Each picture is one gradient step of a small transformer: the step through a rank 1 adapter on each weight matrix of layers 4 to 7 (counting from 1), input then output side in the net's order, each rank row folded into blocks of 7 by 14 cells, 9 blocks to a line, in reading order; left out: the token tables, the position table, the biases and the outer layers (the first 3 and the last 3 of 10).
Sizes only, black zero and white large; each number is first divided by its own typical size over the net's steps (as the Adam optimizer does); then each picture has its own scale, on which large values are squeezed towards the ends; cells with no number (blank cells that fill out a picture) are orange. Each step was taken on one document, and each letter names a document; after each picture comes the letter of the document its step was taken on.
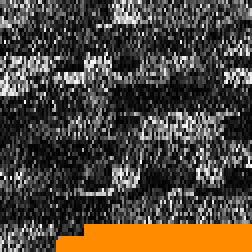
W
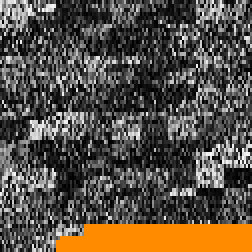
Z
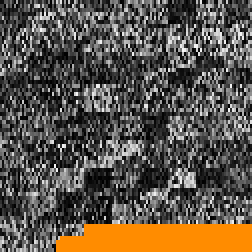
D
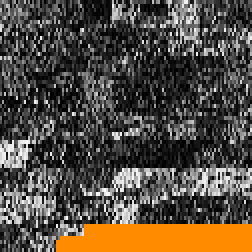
Z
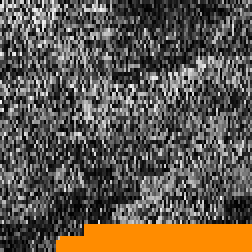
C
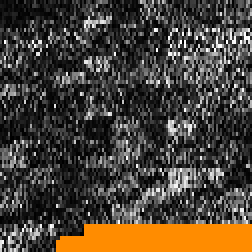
W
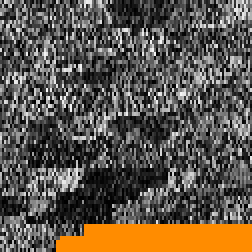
C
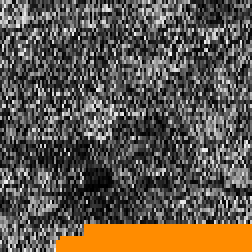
D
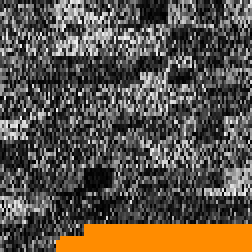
C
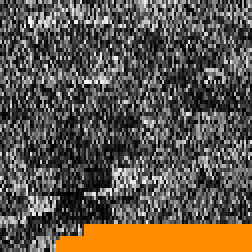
D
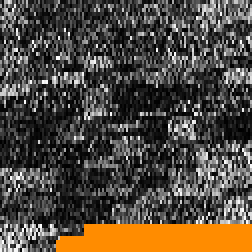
W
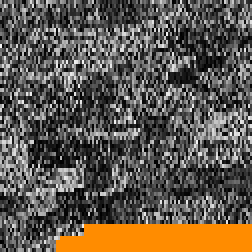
D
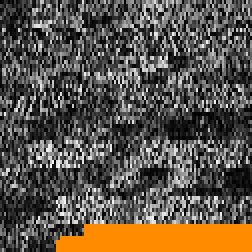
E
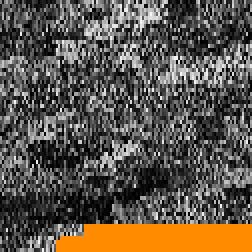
D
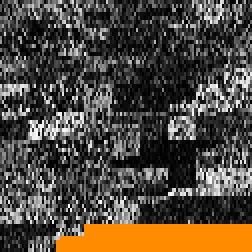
Z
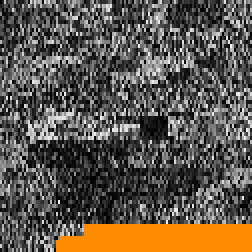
D
